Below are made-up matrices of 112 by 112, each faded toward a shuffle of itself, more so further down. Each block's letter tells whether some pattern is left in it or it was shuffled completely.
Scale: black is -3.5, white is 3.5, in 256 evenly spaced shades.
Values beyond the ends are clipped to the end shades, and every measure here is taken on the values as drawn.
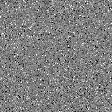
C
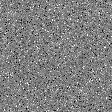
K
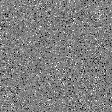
C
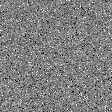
K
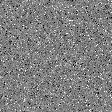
K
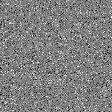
C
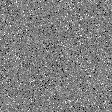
K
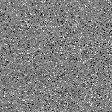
C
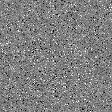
C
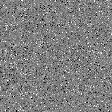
C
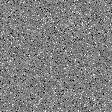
K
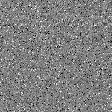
C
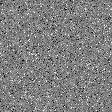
K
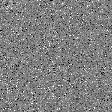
C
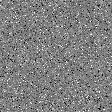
K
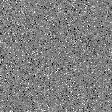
C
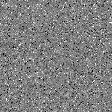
C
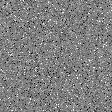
K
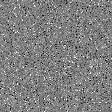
C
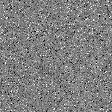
C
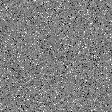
C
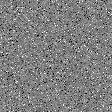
K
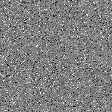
C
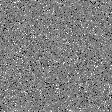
K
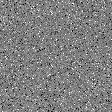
K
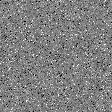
K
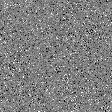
C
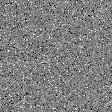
K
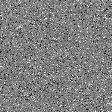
C
